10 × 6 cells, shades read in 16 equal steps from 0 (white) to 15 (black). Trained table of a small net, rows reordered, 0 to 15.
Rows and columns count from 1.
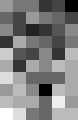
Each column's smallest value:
0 2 5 7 1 4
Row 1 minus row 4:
-6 3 0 3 0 7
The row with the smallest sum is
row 10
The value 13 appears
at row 3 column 3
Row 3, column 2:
11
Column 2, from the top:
8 11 11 5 10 12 5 4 5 2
